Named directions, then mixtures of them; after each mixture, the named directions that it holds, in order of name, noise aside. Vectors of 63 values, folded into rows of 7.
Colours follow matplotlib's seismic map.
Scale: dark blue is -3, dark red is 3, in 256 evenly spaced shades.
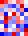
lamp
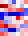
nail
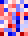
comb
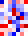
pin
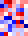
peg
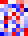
lamp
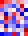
lamp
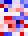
comb, peg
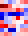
nail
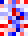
pin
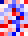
pin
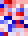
peg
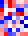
comb, peg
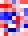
nail, peg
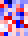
peg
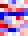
nail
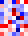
pin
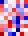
comb, pin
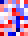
comb, pin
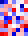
lamp, pin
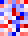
pin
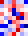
pin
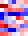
nail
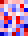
lamp, pin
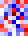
lamp, pin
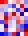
lamp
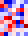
peg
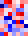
peg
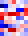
nail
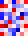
nail, pin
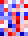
comb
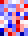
comb
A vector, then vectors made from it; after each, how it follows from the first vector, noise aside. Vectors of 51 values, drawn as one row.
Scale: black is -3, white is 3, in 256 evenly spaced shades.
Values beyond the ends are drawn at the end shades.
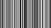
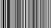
wrapped around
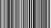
wrapped around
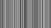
shrunk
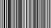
wrapped around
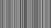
shrunk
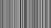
shrunk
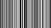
copied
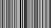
copied
